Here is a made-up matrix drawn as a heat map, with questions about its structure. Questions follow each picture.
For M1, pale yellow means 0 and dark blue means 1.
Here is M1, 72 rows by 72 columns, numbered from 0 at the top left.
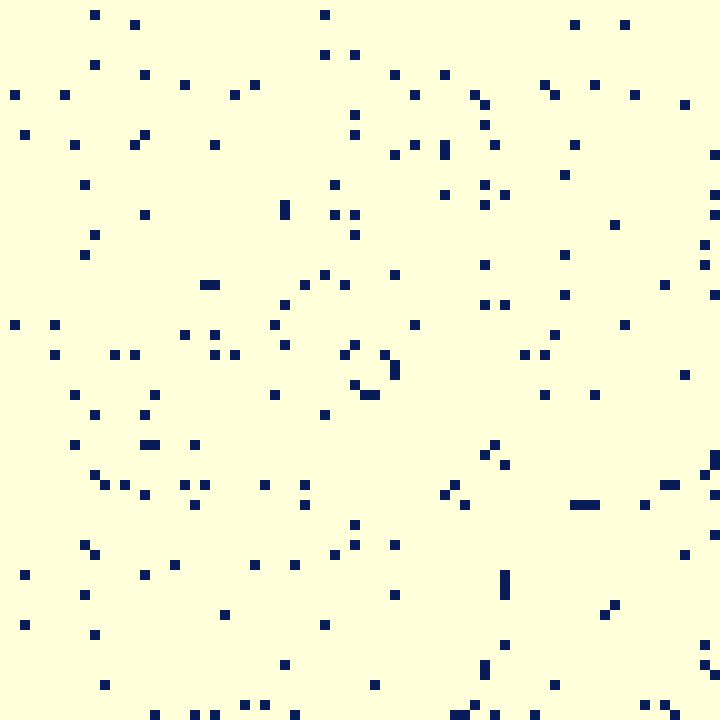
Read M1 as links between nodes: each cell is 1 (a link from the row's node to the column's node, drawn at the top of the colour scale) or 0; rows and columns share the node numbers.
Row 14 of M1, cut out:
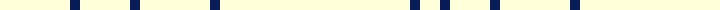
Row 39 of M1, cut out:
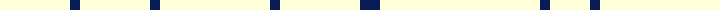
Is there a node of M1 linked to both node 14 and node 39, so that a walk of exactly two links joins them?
yes
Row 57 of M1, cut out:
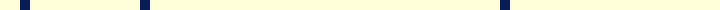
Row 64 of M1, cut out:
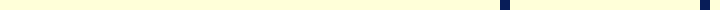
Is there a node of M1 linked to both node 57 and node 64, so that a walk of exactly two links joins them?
yes
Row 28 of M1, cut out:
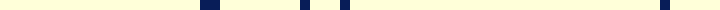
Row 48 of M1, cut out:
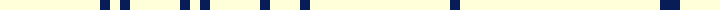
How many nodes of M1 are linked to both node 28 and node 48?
3
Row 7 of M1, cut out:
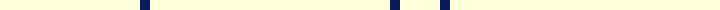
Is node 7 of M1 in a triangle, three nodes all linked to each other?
yes
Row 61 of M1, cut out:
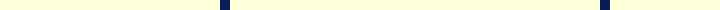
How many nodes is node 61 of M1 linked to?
2
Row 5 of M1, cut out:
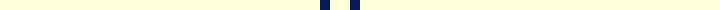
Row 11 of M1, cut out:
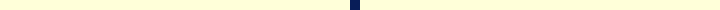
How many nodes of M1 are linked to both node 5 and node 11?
1
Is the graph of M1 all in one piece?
no
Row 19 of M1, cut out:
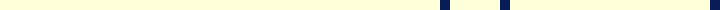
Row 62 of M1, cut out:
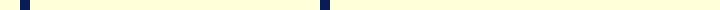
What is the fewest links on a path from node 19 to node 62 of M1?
4
